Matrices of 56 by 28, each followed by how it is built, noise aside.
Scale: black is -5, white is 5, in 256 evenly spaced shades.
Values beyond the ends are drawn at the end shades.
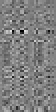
low rank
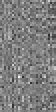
low rank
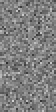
noise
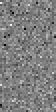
noise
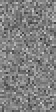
noise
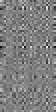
low rank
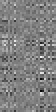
low rank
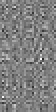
low rank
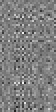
low rank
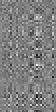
low rank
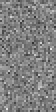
noise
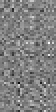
low rank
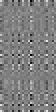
low rank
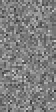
noise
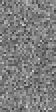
noise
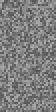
noise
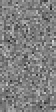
noise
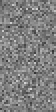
noise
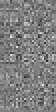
low rank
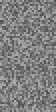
noise
